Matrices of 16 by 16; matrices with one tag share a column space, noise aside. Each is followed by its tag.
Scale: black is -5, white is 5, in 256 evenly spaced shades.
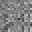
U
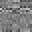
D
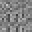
U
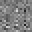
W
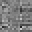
W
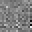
W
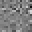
D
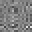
W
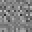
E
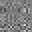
W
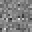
U
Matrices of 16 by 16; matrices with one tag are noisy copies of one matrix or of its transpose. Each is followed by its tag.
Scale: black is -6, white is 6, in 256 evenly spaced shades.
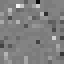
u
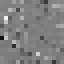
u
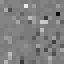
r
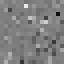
r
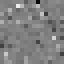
u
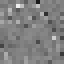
u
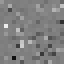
r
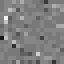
u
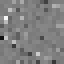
u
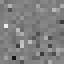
r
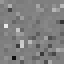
r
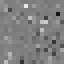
r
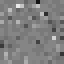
u
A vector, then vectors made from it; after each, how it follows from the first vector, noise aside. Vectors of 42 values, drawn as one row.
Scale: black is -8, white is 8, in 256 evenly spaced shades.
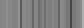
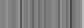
copied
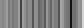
scaled up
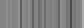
copied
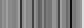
scaled up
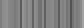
copied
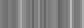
sign-scrambled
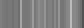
negated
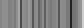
scaled up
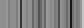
scaled up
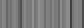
sign-scrambled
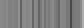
copied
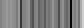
scaled up
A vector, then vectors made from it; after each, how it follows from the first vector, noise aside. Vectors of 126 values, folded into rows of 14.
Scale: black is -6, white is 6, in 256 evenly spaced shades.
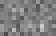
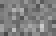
copied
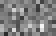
scaled up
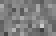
sign-scrambled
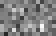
scaled up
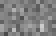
copied
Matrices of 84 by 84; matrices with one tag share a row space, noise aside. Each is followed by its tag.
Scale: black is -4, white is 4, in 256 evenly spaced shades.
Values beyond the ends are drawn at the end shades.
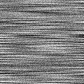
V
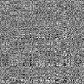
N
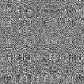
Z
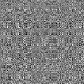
Z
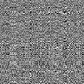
N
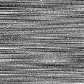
V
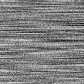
V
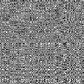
N
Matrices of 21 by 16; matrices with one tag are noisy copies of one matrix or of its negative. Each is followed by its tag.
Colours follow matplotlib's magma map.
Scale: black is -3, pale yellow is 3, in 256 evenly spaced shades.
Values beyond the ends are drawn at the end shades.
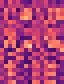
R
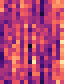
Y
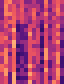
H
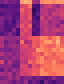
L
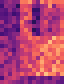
L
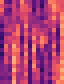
Y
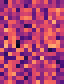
R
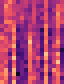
H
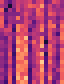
H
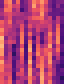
Y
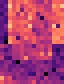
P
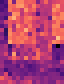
P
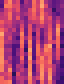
Y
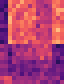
P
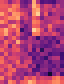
L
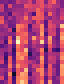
H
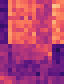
P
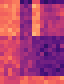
L
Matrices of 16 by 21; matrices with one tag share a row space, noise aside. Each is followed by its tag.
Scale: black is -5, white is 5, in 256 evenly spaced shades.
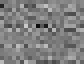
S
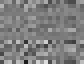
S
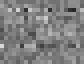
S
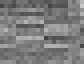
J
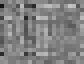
S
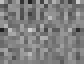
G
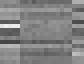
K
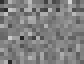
G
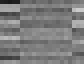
K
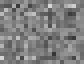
S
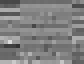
K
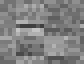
J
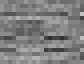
J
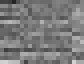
K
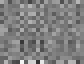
G
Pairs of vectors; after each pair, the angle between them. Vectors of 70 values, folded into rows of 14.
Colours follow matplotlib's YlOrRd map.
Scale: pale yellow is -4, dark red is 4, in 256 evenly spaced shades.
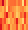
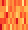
nearly parallel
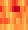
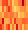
partly opposed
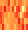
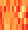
nearly parallel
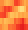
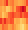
nearly opposite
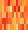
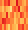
nearly parallel
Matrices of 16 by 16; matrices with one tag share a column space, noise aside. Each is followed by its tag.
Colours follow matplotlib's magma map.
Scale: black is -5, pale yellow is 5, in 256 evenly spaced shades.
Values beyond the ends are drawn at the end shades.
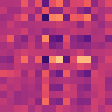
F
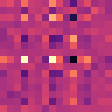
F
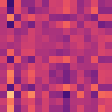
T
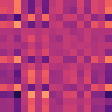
T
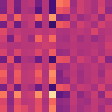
T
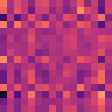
T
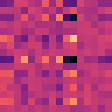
F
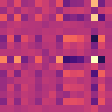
F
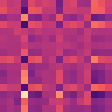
T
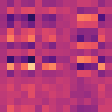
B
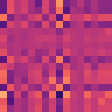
T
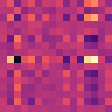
F
